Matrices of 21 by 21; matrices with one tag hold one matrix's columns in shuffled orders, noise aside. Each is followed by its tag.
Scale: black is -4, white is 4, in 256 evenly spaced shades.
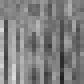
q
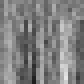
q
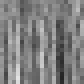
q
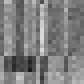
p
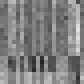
p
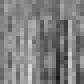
q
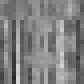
q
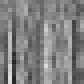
q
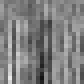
q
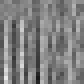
q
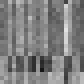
p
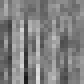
q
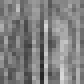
q
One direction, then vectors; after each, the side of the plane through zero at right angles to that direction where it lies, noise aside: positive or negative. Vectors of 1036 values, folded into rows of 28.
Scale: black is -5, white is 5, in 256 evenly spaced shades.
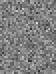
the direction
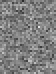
negative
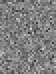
negative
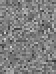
positive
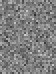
negative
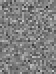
positive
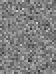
positive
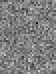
negative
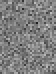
negative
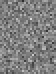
negative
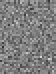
positive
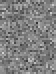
negative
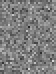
negative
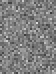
positive
